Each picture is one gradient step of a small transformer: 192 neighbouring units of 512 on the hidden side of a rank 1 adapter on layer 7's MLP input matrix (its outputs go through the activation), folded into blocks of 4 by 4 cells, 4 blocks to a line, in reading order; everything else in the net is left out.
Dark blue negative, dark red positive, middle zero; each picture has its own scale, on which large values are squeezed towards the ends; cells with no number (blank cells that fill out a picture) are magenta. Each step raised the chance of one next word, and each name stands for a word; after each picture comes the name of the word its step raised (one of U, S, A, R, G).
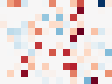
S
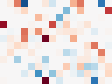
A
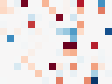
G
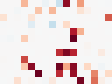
S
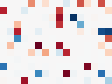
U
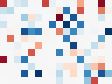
U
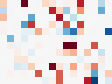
G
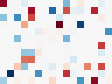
U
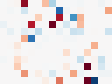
G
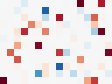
A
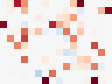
A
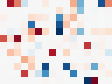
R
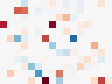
S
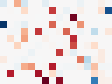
U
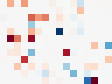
R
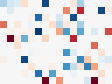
R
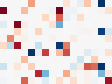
R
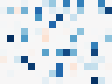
R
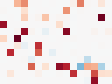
S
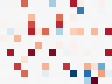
A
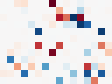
U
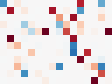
A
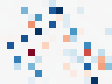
R
